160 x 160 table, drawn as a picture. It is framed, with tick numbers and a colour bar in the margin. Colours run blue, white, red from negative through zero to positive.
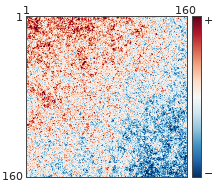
The bottom right is the ninth with the lowest average. The field climbs toward the top left. The ninth with the highest average is the top left. On average the colour sits 50% of the way up the scale. Neither half mirrors the other. No regular stripes run through it.
